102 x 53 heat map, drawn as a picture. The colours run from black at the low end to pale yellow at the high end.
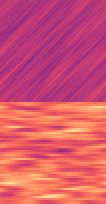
It is made of 2 by 1 panels. Panel 1,1: middling, slanting up to the right, faint in contrast. Panel 2,1: high, streaked across.
